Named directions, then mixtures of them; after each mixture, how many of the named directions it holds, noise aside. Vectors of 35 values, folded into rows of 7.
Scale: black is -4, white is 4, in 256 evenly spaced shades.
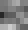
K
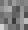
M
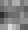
one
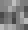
two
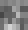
two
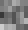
two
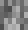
two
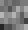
two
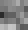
one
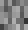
one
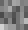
two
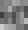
two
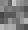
two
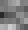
one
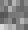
two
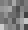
one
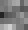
one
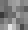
two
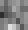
two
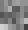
two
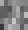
two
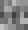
two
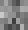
two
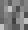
one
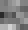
one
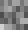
two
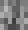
two
